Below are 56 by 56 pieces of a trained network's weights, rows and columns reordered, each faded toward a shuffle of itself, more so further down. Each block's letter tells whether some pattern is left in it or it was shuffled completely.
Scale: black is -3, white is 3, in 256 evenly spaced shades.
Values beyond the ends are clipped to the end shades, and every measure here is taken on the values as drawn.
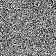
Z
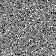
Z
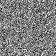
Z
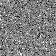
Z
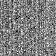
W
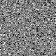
W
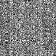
W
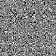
W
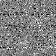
W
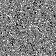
Z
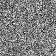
Z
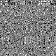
W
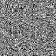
W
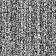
W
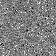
Z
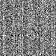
W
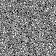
Z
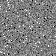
Z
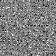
W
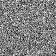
Z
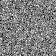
Z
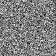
Z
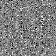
W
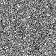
Z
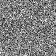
Z
